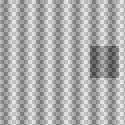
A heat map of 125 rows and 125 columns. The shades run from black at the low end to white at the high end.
An odd patch, lower than its surroundings, sits in the middle right. No overall slope runs across the table. On average the colour sits 70% of the way up the scale. Upright stripes repeat 7 times across the table. The ninth with the lowest average is the middle right.
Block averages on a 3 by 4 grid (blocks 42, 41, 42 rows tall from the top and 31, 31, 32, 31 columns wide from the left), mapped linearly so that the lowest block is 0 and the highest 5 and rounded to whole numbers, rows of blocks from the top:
4 4 5 5
4 4 4 0
4 4 5 5
